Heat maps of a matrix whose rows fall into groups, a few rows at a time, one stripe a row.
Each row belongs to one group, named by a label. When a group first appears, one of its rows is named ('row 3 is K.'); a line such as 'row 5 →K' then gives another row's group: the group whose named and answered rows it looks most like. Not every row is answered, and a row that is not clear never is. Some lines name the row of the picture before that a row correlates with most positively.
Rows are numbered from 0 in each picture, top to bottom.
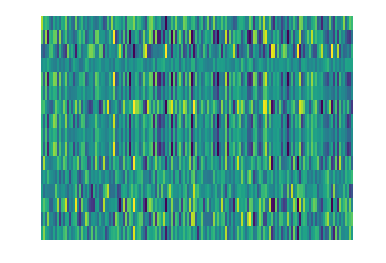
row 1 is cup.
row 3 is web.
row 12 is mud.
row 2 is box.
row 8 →cup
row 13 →mud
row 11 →web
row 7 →cup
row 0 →mud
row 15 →mud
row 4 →cup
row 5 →cup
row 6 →mud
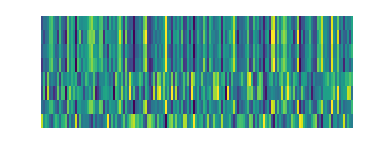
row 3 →box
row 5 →web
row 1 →box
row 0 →box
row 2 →box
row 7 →mud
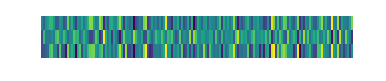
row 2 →box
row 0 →box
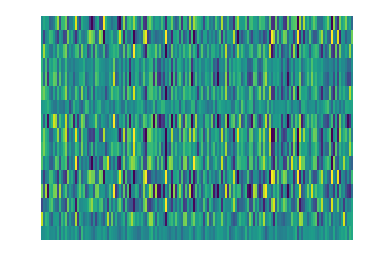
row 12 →cup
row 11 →box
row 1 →box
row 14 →mud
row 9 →mud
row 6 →web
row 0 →mud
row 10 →mud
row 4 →cup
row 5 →mud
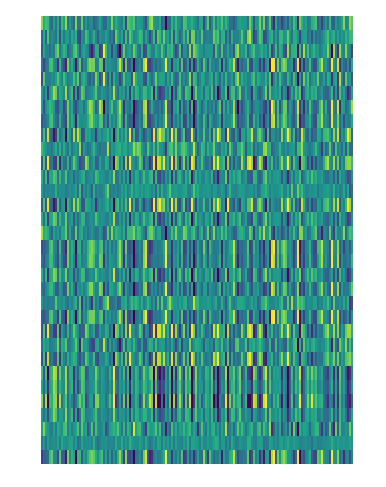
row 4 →mud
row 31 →box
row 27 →cup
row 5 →cup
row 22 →web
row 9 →mud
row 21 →box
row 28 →cup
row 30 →web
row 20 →mud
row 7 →box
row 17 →box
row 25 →cup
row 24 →web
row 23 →mud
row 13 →web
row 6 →box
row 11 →cup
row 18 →cup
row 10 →web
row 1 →web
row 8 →web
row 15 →mud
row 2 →mud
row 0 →mud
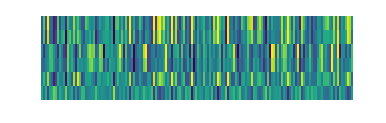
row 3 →box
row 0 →web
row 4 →web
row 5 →cup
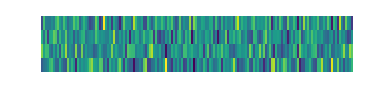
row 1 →cup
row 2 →mud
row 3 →box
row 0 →mud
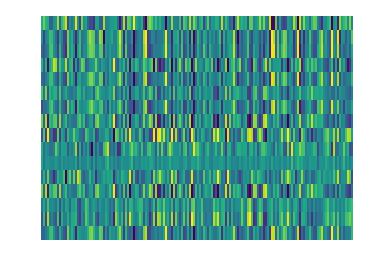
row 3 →cup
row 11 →web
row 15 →box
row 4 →box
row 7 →cup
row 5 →cup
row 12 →cup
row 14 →web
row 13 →web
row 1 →box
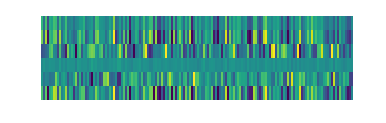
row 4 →mud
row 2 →box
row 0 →cup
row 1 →cup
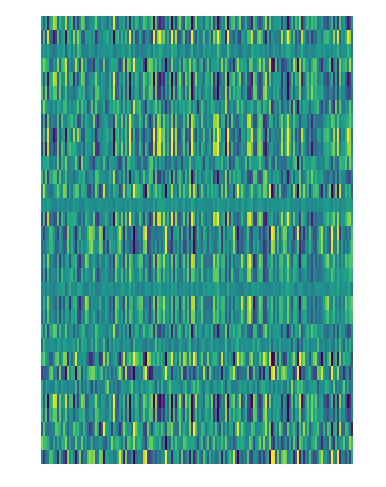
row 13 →web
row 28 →cup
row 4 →cup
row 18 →web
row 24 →mud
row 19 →web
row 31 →box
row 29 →mud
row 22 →cup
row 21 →web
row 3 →mud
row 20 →web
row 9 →web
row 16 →box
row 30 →mud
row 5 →cup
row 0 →cup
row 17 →web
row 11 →cup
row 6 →mud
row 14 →web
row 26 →mud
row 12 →mud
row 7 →web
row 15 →box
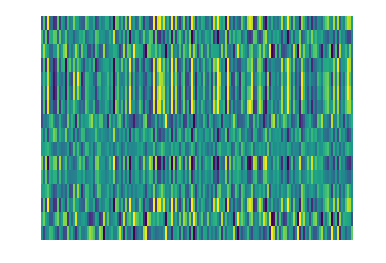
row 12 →web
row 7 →box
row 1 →cup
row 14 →mud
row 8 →cup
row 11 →cup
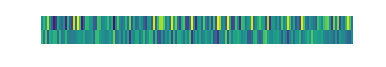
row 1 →cup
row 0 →web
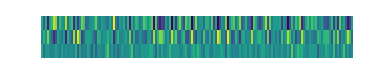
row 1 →web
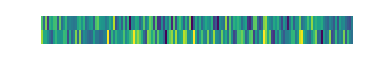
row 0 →cup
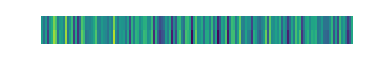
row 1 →cup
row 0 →cup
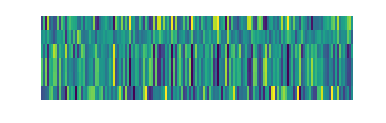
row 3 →cup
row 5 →box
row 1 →web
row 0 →web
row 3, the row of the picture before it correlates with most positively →1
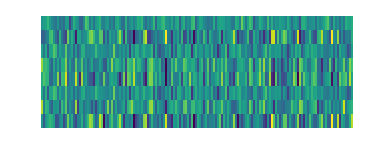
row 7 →box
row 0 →web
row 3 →mud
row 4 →mud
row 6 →mud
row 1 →box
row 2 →cup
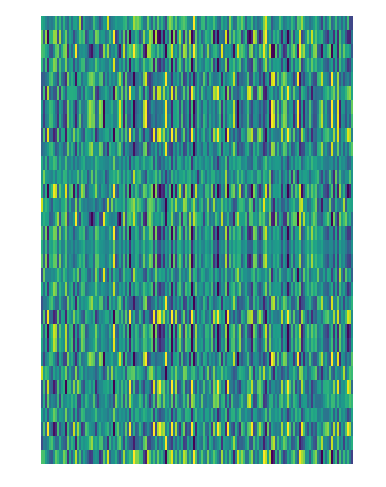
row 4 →box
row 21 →web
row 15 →cup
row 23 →cup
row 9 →box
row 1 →cup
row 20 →box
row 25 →mud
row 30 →box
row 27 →web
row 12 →cup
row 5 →web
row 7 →box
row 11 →mud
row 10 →cup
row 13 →mud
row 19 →cup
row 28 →cup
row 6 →box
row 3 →cup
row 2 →mud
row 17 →cup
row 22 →cup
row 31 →mud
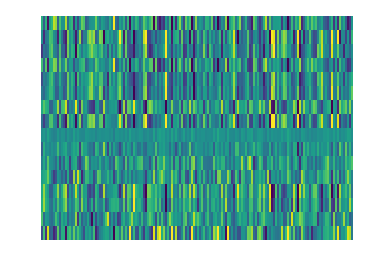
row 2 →box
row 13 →mud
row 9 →mud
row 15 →web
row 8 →web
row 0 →cup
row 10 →web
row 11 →web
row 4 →box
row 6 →mud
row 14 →mud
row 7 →box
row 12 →mud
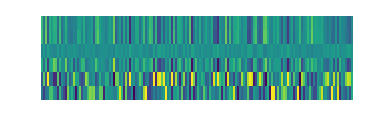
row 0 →cup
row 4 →web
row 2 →web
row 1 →cup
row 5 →box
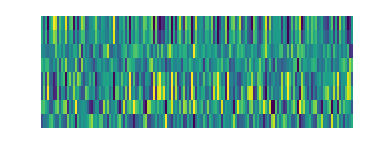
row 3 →mud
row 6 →mud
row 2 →mud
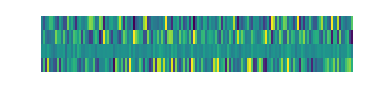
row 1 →mud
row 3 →web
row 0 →box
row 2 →web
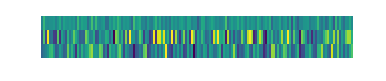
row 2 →box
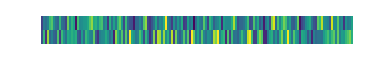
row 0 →box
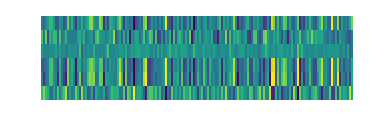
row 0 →box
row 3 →box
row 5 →mud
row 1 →cup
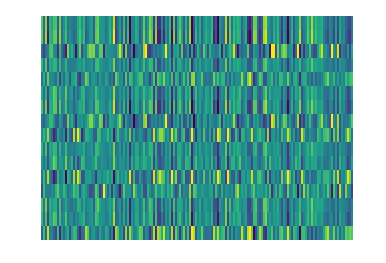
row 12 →mud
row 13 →cup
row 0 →cup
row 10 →cup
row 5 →cup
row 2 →box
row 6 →cup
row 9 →cup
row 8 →web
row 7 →box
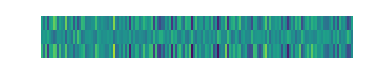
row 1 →web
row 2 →cup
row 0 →cup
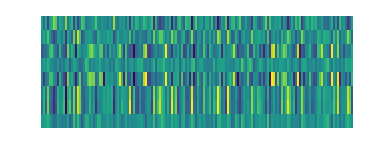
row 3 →web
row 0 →cup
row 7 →web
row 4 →box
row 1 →web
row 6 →web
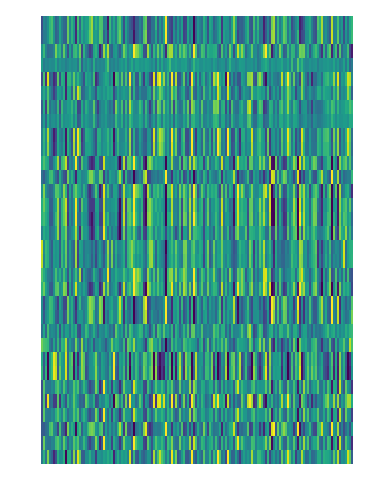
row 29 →box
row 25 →cup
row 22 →web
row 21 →box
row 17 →mud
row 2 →mud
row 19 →mud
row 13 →mud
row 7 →web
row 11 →box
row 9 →web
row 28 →mud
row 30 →mud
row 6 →web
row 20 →box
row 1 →box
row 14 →mud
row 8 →web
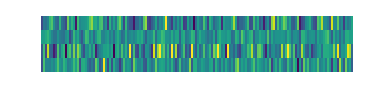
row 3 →mud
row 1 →web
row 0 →box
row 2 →web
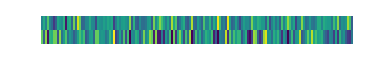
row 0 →web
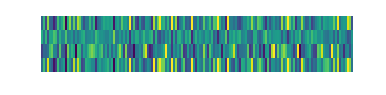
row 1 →cup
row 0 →web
